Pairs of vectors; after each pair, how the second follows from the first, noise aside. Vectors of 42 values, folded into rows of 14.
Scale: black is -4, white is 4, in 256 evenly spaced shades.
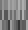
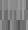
shrunk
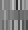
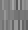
shrunk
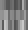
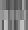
copied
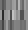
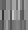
copied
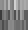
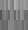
shrunk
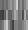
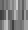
copied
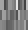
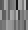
negated
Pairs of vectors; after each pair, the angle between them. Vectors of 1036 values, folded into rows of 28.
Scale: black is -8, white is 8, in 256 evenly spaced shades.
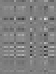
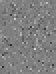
orthogonal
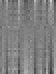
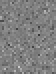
orthogonal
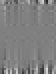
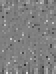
partly aligned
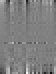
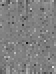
partly aligned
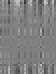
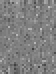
partly aligned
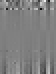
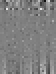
nearly opposite
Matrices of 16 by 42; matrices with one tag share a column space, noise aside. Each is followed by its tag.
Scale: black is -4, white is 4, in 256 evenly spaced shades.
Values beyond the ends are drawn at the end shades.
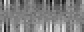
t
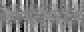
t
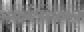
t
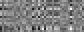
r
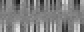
t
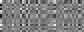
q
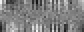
t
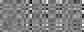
q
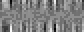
t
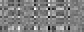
r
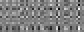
r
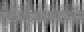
t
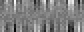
t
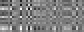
r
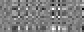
r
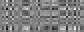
r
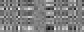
r
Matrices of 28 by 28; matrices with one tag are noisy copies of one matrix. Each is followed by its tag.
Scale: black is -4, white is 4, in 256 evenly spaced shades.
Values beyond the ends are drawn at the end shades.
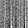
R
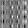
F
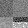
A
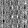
F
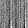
R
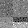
A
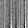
R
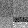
A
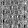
F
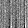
R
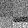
A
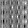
F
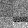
A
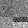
A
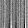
R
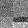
A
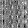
F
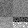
A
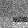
A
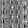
F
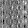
F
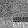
A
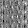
F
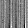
R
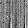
R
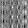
F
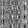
F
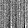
R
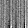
R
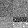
A
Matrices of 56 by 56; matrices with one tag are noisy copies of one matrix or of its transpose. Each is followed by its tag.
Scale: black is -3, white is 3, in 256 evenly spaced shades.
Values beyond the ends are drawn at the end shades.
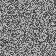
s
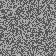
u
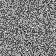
u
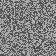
s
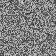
s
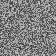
u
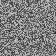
u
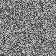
s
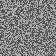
u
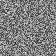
u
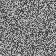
u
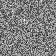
u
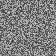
u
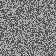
u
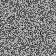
u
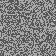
s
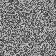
s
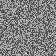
u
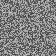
u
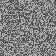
s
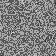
s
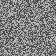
u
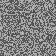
s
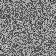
s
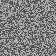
u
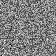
u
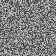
u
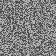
s
